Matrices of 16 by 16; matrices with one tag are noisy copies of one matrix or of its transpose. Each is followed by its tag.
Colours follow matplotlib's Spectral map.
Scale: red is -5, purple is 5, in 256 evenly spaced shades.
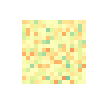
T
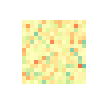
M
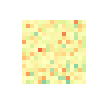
M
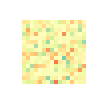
T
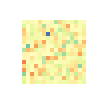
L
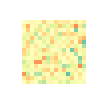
M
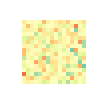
M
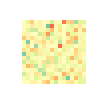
L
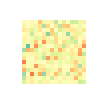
L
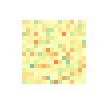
T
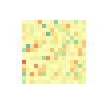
L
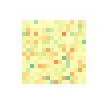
T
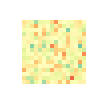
T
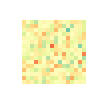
T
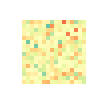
L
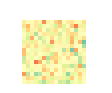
M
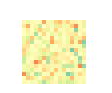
M
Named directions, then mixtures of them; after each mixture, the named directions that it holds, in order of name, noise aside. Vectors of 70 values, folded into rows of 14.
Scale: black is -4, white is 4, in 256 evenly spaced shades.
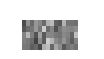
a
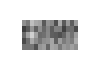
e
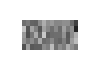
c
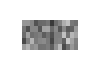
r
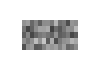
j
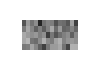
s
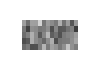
c, e, s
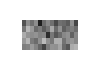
s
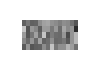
c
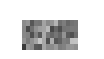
c, j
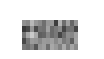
e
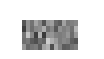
a, c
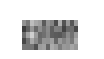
e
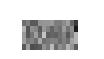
c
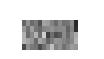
c, s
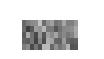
a, s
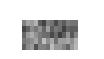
e, j, s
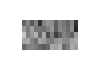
c, s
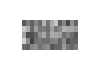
e, r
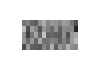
c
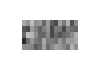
e, r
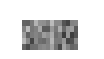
r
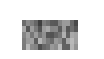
c, r, s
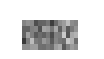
r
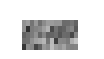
c, e, j
